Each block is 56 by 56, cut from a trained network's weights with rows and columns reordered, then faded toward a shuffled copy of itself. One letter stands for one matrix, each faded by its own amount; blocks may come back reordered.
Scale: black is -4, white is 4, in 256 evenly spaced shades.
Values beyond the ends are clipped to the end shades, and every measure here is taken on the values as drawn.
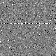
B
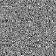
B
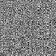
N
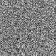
N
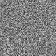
N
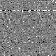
B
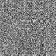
N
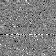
B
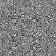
B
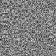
N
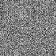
N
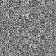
N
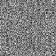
N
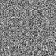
N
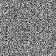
N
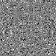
B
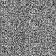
N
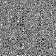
B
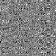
B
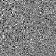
B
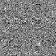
B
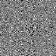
B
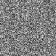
N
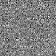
B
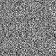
N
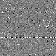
B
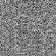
N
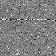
B
